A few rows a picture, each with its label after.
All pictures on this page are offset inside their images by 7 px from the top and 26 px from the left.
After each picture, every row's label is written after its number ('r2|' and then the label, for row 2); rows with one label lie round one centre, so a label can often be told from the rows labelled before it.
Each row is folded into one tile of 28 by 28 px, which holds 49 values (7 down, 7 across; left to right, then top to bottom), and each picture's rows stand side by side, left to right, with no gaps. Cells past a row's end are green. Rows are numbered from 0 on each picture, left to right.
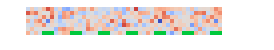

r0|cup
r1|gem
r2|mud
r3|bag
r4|cup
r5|mud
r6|cup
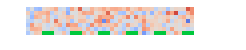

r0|gem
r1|bag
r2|cup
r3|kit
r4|mud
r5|cup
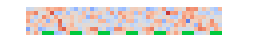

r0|cup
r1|mud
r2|gem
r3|gem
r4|gem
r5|cup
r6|mud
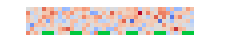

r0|cup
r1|gem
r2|kit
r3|cup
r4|cup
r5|gem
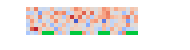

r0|mud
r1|cup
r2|cup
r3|kit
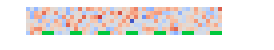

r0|gem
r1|bag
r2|kit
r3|cup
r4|gem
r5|mud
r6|bag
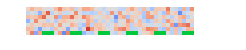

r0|kit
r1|kit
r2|mud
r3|gem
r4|gem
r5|bag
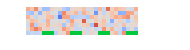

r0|mud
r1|gem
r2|bag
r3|kit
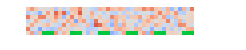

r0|kit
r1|cup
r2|bag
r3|mud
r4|kit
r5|bag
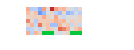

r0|bag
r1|mud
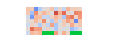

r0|gem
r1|cup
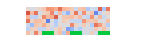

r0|cup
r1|kit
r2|bag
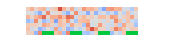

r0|kit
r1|kit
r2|mud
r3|mud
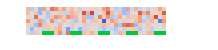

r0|bag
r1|kit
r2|cup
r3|bag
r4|cup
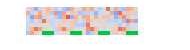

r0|gem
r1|gem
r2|mud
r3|gem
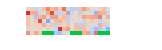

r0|cup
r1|mud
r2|kit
